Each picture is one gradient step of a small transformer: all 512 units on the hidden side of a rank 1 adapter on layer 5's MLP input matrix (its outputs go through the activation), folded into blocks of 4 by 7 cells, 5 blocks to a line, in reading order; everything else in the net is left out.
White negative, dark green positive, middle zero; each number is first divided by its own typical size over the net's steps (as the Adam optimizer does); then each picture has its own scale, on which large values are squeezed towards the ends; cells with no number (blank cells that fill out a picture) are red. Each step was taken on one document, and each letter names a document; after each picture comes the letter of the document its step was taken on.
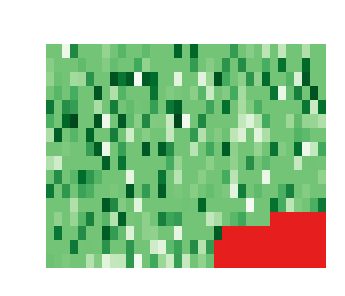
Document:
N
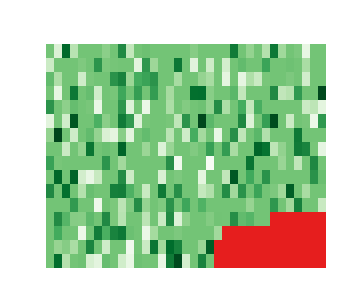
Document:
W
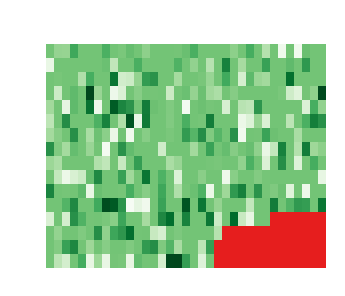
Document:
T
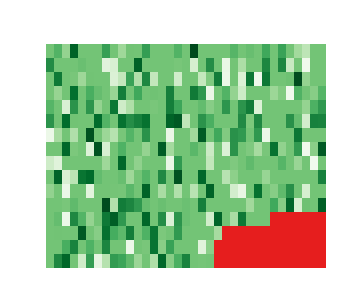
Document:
N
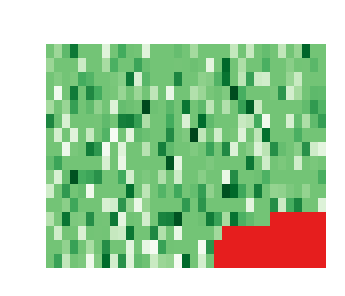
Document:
T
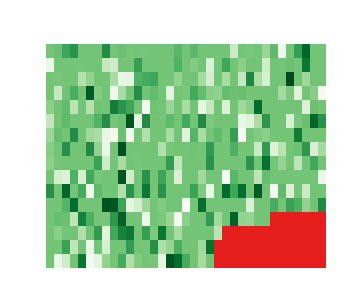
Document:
T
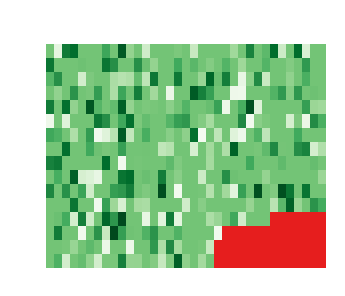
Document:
W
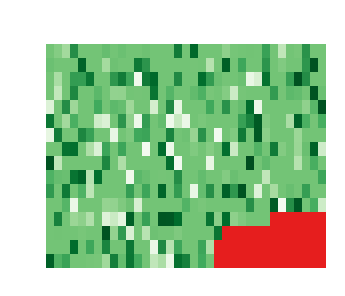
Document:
N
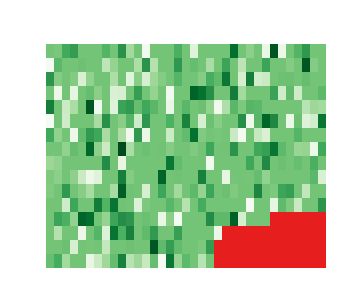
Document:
W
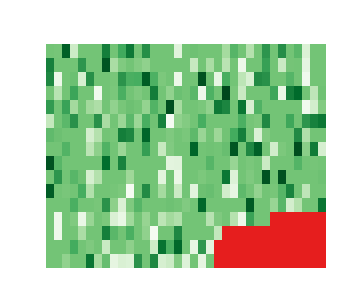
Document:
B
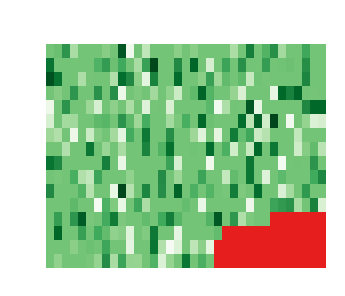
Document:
W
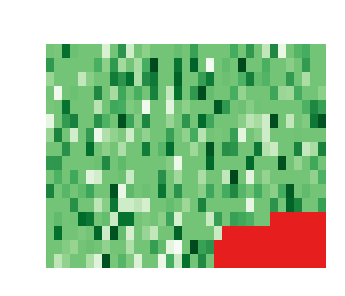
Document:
W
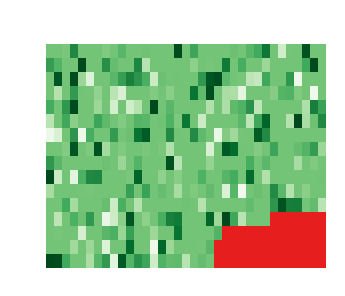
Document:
N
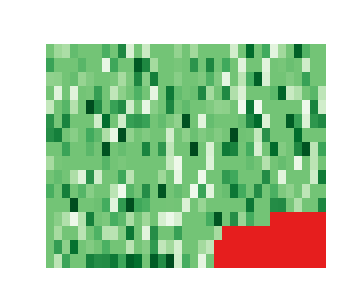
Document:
B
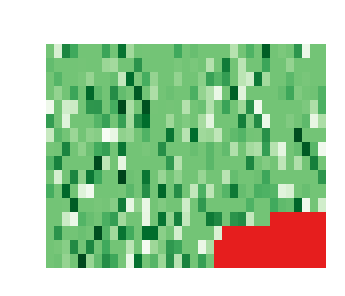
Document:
T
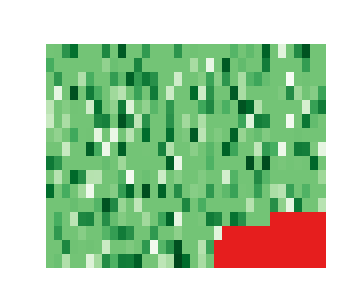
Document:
T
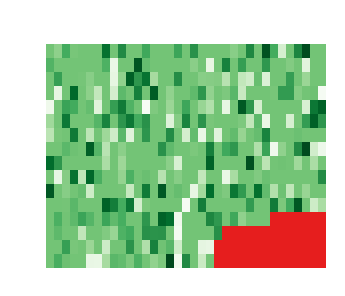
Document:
T
